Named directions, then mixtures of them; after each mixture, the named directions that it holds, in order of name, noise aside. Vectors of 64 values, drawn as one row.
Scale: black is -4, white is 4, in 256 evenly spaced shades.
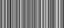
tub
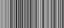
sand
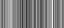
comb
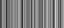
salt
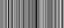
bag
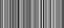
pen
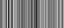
bag, salt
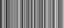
salt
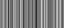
bag, tub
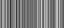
sand, tub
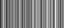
pen, salt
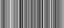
comb, pen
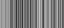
sand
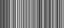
sand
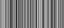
comb, sand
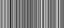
sand, tub
